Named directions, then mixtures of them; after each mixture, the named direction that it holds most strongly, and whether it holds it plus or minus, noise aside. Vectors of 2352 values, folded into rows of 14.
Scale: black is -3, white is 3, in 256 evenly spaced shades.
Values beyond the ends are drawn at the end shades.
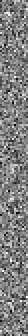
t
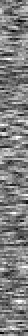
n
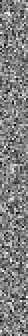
t, plus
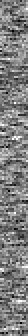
n, plus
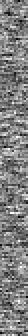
n, plus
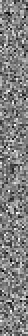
t, minus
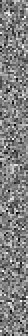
t, plus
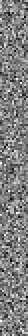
t, minus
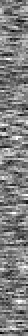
n, plus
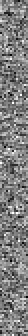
t, minus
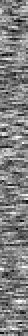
n, plus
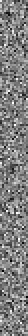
t, minus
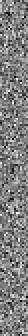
t, minus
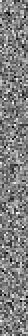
t, minus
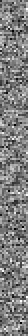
t, plus
